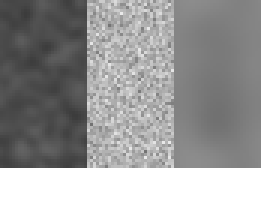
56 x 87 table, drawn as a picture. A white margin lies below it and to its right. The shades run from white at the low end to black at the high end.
It is made of 1 by 3 panels. Panel 1,1: high, blotchy, faint in contrast. Panel 1,2: low, fine-grained. Panel 1,3: middling, smooth, faint in contrast.
